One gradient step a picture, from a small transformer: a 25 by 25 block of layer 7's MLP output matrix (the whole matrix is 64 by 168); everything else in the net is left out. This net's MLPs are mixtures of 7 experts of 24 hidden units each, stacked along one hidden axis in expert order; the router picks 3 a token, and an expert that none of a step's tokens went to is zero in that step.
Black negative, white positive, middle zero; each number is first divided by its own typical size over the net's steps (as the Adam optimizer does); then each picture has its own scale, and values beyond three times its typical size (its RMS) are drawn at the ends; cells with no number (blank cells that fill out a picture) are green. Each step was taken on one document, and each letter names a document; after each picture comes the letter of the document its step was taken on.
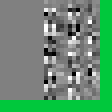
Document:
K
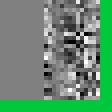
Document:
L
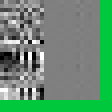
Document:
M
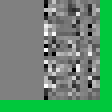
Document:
K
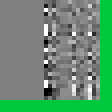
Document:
K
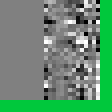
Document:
L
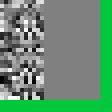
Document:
M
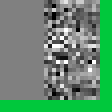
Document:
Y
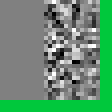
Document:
Y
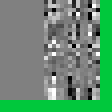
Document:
K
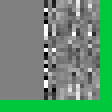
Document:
K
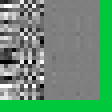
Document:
M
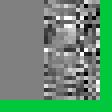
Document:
L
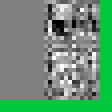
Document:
Y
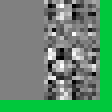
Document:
Y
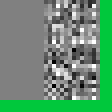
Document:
Y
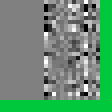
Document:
L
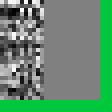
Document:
M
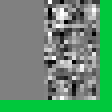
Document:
Y
